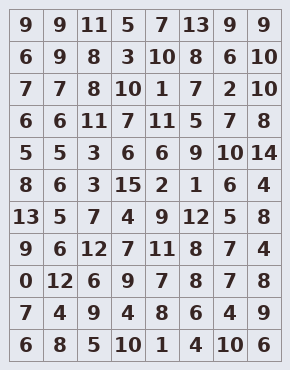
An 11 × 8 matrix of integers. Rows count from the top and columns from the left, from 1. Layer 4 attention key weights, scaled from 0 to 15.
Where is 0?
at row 9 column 1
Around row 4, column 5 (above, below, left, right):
1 6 7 5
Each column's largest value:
13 12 12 15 11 13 10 14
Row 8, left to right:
9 6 12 7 11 8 7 4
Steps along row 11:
up down up down up up down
